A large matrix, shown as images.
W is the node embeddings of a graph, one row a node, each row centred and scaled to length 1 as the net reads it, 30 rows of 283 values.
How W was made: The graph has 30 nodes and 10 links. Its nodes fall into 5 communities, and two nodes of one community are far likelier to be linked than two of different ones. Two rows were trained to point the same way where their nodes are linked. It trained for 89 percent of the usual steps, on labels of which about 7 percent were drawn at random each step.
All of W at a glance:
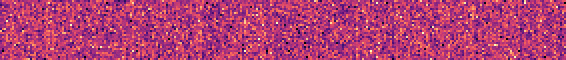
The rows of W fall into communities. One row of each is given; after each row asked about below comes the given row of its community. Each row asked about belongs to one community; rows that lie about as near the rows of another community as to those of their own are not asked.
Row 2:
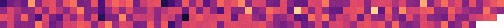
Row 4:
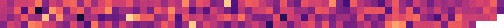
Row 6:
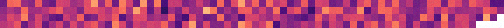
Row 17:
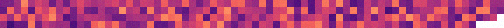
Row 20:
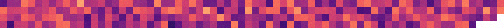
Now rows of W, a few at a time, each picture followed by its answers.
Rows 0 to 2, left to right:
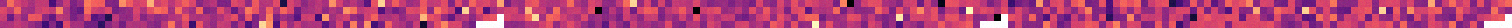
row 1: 20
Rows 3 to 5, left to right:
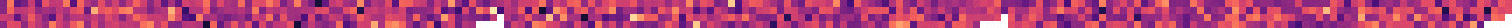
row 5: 2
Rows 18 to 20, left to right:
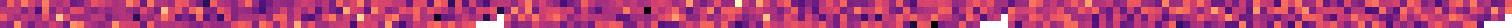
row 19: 17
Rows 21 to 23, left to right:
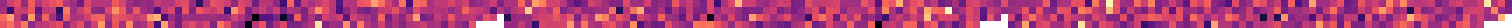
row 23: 4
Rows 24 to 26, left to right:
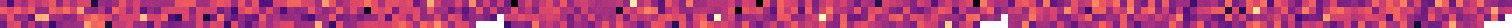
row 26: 6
